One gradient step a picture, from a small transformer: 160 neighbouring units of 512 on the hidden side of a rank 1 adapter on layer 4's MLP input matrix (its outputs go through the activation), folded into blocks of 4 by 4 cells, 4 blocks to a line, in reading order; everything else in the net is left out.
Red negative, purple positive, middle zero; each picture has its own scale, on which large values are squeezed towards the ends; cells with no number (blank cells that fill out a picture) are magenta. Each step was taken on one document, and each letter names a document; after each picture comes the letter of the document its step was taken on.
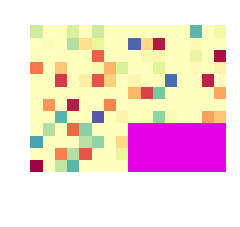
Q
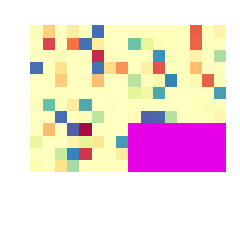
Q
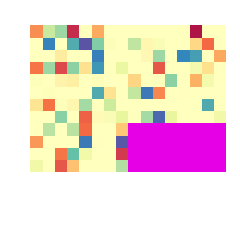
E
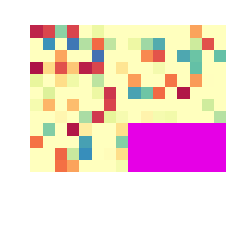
E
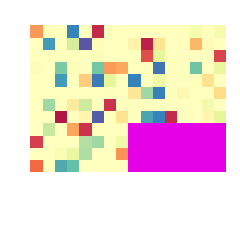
Q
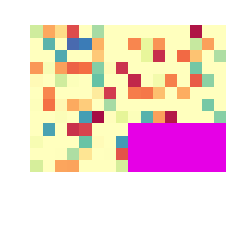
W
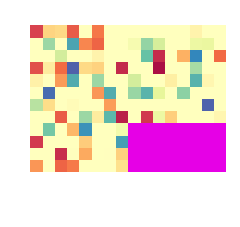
W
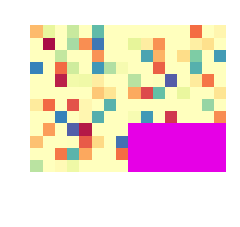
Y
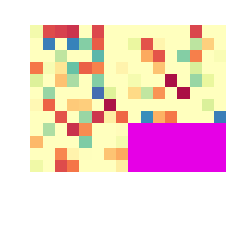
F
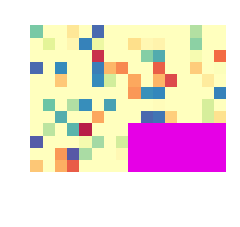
Q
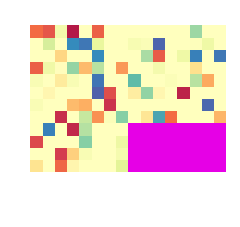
F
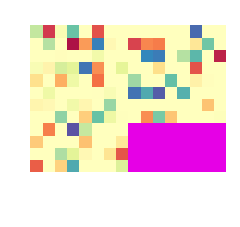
E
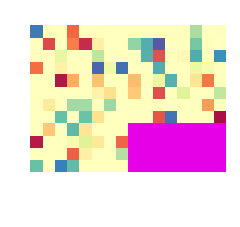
Y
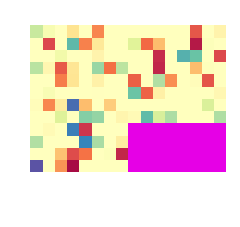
Y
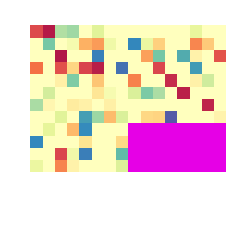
E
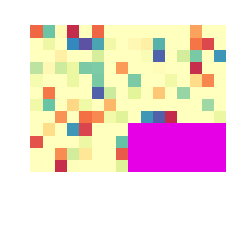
W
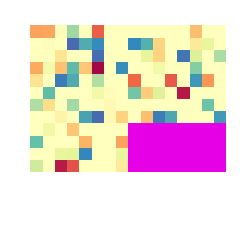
E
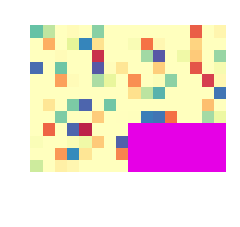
Q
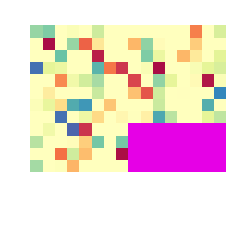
Y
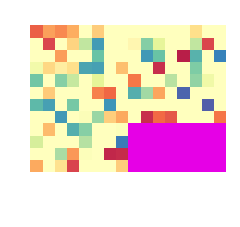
F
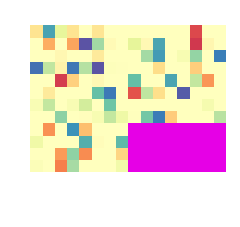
W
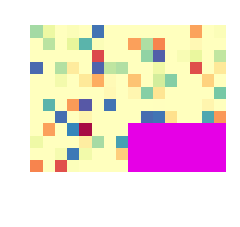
Q
